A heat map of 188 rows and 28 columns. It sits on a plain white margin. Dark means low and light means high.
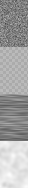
The table splits into 4 rows of 1 panel. Panel 1,1: middling, fine-grained. Panel 2,1: high, checkered, faint in contrast. Panel 3,1: middling, streaked across. Panel 4,1: very high, blotchy, faint in contrast.
